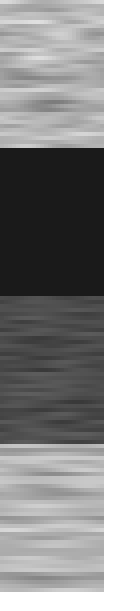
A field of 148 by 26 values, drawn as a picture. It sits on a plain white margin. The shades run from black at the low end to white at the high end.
It is made of 4 by 1 panels. Panel 1,1: high, streaked across. Panel 2,1: very low, flat. Panel 3,1: low, streaked across, faint in contrast. Panel 4,1: high, streaked across.
